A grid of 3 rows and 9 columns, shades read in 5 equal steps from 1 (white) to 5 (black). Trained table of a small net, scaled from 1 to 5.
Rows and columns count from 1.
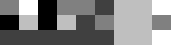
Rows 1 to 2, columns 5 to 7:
3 4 2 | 4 3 2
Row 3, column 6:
4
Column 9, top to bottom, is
1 3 1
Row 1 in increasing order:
1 1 2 2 3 3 3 4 5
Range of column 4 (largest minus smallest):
2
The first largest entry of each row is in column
3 1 1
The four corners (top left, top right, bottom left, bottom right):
3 1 4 1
